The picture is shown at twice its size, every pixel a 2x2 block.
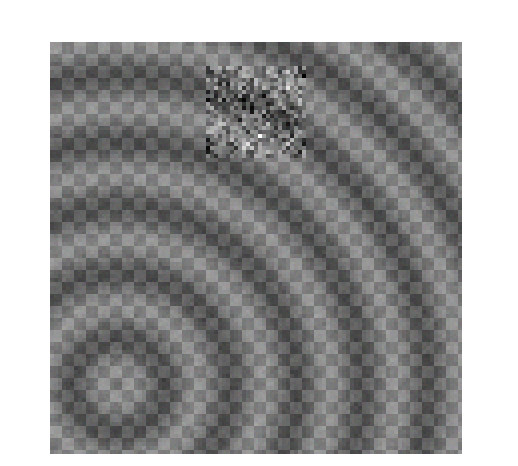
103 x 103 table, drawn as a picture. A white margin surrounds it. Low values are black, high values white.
Mirror symmetry: none. Rings: centred on the bottom left. Odd patch: rougher, in the top middle. Histogram: bell-shaped.
